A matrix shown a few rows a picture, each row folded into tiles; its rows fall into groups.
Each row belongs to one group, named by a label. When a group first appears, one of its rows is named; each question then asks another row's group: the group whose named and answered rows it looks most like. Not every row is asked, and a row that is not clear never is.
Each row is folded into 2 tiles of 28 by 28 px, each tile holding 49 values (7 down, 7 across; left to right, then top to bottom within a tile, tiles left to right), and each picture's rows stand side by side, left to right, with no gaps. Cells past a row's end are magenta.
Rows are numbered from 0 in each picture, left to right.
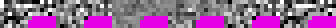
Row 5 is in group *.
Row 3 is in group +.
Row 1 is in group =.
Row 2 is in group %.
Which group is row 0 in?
*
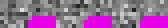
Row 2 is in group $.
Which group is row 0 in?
+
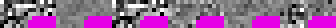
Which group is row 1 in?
%
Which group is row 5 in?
+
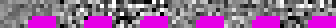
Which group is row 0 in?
=
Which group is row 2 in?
*
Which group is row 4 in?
%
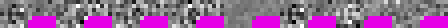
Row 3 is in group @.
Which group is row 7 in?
@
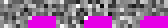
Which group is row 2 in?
%
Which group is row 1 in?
@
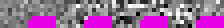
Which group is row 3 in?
$
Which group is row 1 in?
@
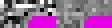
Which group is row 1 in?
$
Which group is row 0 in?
*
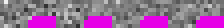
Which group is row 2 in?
@
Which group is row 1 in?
$
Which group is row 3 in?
@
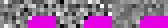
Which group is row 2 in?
=
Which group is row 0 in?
@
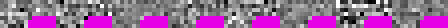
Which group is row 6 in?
*
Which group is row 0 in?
$
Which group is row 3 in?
=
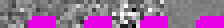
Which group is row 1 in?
@
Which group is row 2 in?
$
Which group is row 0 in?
+
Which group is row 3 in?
@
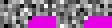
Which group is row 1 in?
@
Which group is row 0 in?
=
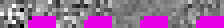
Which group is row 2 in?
%
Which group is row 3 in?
=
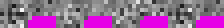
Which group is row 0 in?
+
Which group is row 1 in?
$
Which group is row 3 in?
+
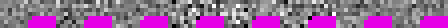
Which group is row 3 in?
=
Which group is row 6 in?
%
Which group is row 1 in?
*
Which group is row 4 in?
$
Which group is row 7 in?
=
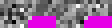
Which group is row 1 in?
@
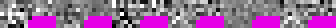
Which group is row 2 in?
*
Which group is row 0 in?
$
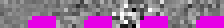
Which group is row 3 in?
=
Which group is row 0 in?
@
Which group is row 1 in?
%
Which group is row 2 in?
$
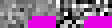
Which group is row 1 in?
*
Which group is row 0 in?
$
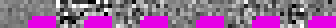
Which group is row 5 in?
+
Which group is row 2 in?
@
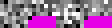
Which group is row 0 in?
=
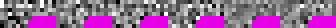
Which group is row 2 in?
=
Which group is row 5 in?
@
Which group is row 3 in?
@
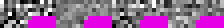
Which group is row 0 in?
*
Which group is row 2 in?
*
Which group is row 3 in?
%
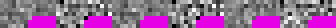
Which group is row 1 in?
=
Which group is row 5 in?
%
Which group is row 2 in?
+
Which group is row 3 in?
=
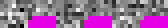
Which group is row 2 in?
%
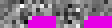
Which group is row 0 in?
@
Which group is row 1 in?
+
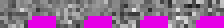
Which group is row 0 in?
+
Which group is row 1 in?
$
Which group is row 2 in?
+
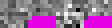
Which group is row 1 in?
$
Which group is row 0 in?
+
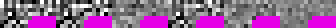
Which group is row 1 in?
*
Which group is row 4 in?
=
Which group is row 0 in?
*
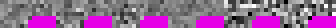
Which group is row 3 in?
%
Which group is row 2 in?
+
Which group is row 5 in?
=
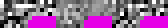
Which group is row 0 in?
*
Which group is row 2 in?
*
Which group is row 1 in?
$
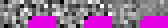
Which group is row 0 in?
=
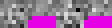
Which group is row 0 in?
$
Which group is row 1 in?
$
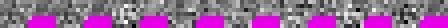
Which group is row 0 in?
+
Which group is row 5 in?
%
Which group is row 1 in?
+
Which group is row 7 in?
+
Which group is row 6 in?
$
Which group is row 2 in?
$
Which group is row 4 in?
$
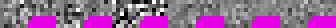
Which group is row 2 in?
*
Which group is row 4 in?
$
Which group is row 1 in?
+
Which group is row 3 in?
=
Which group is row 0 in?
=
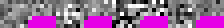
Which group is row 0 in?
@
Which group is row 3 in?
+
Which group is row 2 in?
*
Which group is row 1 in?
$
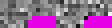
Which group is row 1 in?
=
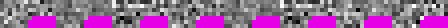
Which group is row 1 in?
+
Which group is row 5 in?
*
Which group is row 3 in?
@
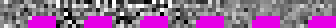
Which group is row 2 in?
*
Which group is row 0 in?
@
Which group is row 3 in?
*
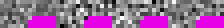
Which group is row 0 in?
+
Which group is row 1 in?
=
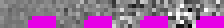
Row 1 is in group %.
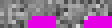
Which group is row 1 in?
@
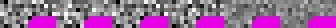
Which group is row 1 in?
$
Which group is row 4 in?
=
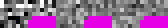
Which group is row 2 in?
%
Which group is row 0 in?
*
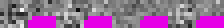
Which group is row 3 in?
$
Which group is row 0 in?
+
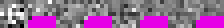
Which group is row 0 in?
$
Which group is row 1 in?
@
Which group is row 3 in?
+
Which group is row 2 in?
+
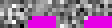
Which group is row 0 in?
$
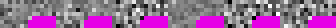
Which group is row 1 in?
$
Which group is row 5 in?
@
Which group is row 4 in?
=
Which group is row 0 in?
@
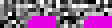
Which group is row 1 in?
*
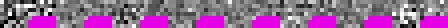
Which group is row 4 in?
@
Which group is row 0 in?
*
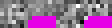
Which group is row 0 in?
$
